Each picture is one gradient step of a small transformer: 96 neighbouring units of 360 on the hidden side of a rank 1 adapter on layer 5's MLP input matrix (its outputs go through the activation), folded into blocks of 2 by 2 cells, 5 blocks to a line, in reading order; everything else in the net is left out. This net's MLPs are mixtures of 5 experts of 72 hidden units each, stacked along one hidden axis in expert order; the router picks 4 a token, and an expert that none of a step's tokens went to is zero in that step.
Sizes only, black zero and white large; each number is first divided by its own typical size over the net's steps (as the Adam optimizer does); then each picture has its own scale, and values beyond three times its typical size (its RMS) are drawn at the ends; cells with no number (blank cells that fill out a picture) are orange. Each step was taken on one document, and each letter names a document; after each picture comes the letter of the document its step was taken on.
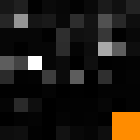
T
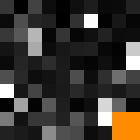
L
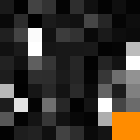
L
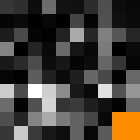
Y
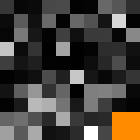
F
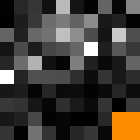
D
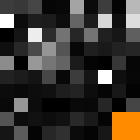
T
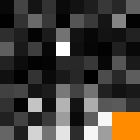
F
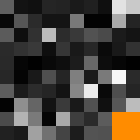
F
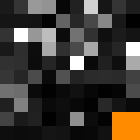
D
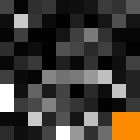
Y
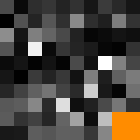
F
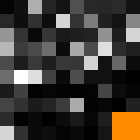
D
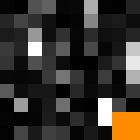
L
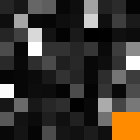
L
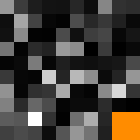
Y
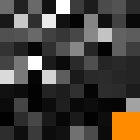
D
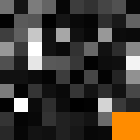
L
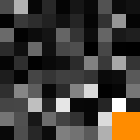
F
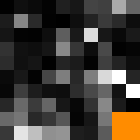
Y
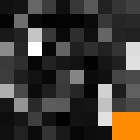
L
